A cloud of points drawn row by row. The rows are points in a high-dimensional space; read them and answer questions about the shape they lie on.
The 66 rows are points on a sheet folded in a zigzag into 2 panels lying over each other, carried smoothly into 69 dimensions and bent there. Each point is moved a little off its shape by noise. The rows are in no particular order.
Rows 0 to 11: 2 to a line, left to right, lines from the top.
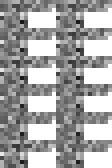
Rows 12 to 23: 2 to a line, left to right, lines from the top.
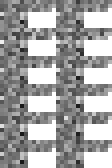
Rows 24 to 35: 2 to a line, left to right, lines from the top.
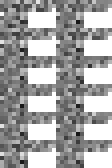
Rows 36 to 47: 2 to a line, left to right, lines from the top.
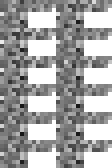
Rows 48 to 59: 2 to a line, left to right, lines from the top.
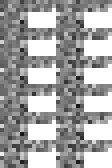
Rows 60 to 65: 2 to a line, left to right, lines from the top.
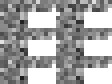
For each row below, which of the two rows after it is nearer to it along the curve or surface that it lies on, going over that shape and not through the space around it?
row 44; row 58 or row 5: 5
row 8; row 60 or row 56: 60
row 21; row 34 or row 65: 65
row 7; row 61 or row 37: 37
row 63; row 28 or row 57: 57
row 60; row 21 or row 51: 51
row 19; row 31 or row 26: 26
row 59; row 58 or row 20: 20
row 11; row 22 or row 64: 64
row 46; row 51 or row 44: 51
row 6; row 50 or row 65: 65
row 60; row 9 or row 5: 9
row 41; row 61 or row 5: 61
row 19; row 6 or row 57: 57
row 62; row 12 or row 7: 12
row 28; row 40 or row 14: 40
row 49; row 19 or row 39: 39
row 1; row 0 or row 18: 0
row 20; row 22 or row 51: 22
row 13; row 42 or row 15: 15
